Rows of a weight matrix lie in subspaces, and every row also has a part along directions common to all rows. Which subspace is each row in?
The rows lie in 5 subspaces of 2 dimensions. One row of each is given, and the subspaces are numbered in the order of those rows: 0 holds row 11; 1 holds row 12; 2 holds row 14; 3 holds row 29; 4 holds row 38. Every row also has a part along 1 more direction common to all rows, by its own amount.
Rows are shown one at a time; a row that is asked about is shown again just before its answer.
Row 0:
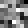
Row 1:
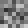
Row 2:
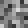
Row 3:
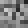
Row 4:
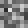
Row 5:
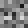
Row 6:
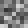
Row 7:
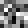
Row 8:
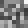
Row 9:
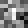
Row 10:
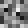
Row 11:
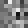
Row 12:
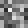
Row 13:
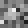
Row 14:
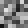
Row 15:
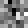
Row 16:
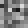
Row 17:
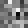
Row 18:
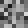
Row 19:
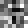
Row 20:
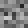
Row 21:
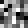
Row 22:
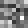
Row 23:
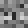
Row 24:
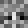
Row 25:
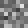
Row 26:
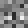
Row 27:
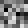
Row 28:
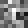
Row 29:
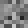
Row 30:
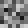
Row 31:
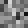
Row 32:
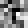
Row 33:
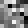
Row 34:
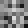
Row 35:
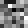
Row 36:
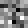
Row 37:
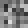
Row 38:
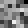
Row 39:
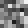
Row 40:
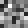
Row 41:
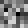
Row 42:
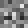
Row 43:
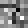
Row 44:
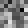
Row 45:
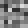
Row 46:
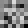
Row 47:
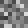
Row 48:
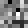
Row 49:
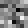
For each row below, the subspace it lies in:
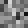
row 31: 0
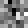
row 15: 0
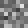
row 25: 3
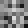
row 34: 2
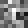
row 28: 0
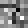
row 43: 4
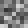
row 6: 2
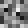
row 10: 2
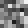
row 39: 4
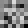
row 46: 2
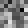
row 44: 1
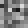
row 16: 1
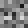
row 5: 3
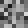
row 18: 3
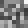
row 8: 4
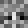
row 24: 3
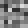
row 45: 1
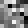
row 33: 4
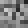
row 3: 4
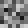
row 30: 2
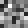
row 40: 0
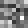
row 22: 4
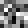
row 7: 1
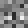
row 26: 3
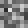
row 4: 1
